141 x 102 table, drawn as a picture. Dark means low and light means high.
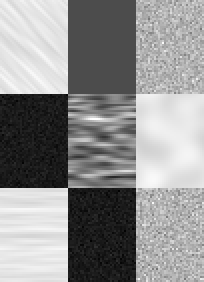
It is made of 3 by 3 panels. Panel 1,1: very high, slanting down to the right, faint in contrast. Panel 1,2: low, flat. Panel 1,3: high, fine-grained. Panel 2,1: very low, fine-grained, faint in contrast. Panel 2,2: middling, streaked across, strong in contrast. Panel 2,3: very high, smooth, faint in contrast. Panel 3,1: very high, streaked across, faint in contrast. Panel 3,2: very low, fine-grained, faint in contrast. Panel 3,3: high, fine-grained.
